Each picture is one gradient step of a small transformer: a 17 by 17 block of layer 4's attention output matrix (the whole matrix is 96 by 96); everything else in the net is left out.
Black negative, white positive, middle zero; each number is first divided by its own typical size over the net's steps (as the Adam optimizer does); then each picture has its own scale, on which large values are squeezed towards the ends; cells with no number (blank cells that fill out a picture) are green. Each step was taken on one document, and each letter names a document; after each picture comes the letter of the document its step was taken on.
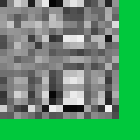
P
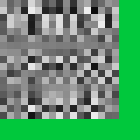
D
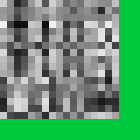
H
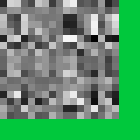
P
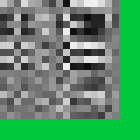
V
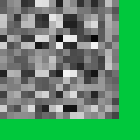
P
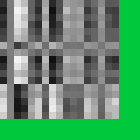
H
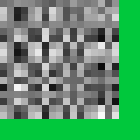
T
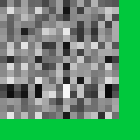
V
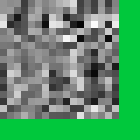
P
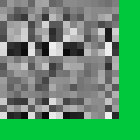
H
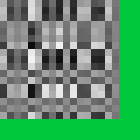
D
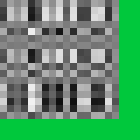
D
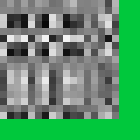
T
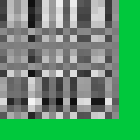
D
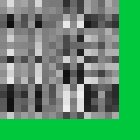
V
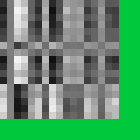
H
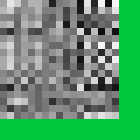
V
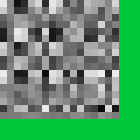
H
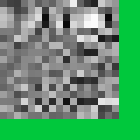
P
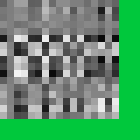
T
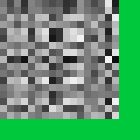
P
